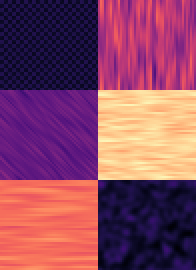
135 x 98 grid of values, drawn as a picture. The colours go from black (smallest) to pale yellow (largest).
It is made of 3 by 2 panels. Panel 1,1: very low, checkered, faint in contrast. Panel 1,2: middling, streaked downward. Panel 2,1: low, slanting down to the right, faint in contrast. Panel 2,2: very high, streaked across, faint in contrast. Panel 3,1: high, streaked across, faint in contrast. Panel 3,2: very low, blotchy, faint in contrast.
